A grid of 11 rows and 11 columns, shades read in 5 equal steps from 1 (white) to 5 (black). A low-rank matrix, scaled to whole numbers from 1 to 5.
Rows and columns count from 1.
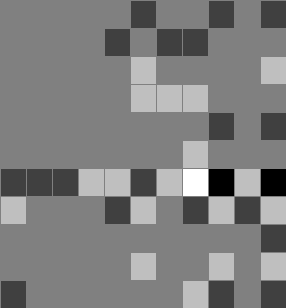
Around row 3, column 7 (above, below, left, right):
4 2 2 3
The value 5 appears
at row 7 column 9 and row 7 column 11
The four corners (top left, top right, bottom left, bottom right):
3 4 4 4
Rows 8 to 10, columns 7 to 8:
3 4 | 3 3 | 3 3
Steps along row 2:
same same same up down up same down same same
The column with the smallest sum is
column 8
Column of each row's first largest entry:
6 5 1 1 9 1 9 5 11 1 1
